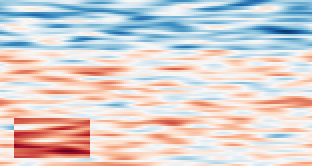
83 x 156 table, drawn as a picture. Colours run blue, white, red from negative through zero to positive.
An odd patch, higher than its surroundings, sits in the bottom left. Overall the values sit about 50% of the way up the scale. The bottom left is the ninth with the highest average. A horizontal seam about 30% of the way down splits the table, and the bottom part is higher. Streaks run across, left to right.
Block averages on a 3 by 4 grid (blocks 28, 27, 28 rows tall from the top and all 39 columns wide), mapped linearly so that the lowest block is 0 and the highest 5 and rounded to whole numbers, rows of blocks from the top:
1010 | 3333 | 5433
